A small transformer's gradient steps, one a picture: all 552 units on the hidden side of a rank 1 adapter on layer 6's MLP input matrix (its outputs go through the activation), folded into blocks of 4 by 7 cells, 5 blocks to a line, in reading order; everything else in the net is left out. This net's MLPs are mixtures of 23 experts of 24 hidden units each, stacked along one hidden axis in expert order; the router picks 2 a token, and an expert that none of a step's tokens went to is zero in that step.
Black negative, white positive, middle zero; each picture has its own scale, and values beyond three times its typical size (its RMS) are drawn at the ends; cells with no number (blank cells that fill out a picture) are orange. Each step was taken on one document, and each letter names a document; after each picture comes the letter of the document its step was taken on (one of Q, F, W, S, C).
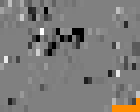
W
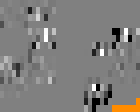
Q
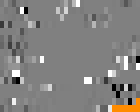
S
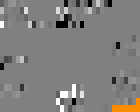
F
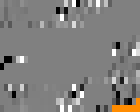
F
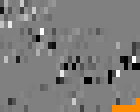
W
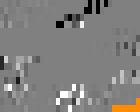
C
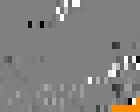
S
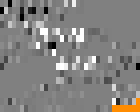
W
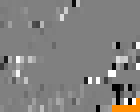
S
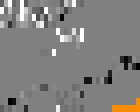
W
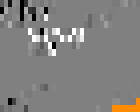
W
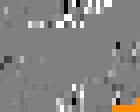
F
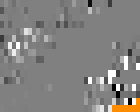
S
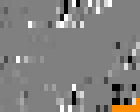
F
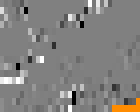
C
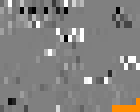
W
